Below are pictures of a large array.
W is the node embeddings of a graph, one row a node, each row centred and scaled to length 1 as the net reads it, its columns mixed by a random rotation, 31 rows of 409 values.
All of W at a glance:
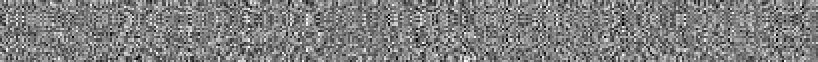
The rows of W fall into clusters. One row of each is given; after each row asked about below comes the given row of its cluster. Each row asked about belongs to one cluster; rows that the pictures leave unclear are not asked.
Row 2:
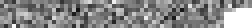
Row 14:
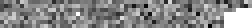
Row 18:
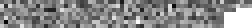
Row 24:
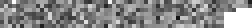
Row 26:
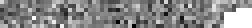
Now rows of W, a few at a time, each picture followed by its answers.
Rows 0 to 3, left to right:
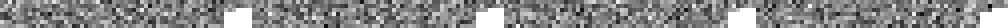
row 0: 2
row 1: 2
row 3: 26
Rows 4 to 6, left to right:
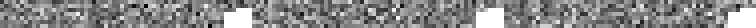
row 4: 14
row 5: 2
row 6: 26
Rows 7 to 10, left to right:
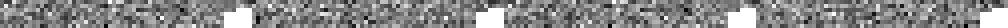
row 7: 24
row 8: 14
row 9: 24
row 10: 14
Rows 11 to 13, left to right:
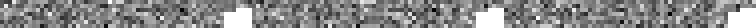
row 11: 24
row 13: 26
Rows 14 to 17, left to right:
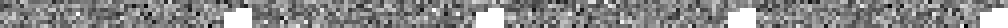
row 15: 26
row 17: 14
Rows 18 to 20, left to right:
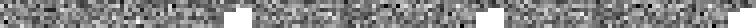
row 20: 14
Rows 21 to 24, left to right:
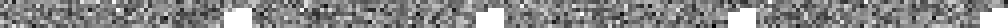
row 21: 2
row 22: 26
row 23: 14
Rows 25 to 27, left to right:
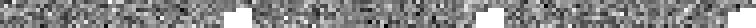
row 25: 24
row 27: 26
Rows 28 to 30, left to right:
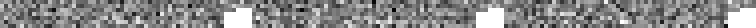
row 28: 18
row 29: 18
